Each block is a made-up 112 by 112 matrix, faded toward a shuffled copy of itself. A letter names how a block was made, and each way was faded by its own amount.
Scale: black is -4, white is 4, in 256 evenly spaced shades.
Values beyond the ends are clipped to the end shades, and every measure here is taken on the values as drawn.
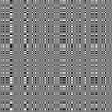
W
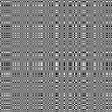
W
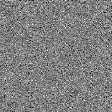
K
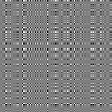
W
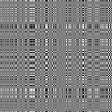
W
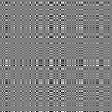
W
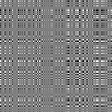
W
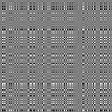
W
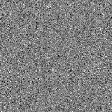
K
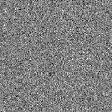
K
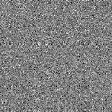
K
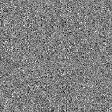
K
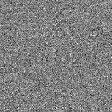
K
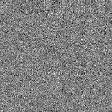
K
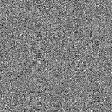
K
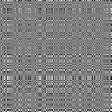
W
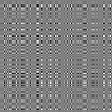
W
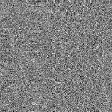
K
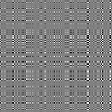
W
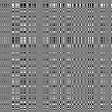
W
